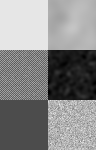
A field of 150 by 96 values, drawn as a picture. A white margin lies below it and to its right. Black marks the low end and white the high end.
The table splits into 3 rows of 2 panels. Panel 1,1: very high, flat. Panel 1,2: high, smooth, faint in contrast. Panel 2,1: middling, checkered, strong in contrast. Panel 2,2: very low, blotchy, faint in contrast. Panel 3,1: low, flat. Panel 3,2: high, fine-grained.
